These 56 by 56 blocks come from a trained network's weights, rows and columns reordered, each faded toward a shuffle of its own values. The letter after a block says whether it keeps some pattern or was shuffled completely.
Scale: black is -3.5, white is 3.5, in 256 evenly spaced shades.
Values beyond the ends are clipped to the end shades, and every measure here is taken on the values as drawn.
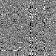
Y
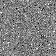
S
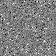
S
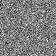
S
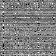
Y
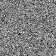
S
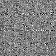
Y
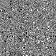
Y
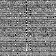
Y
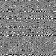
Y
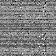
Y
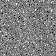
S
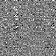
Y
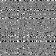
Y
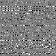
Y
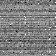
Y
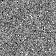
S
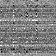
Y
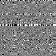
Y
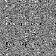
Y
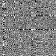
Y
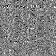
Y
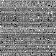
Y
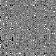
Y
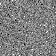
S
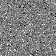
S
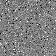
S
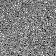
S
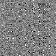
Y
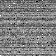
Y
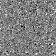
Y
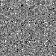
Y
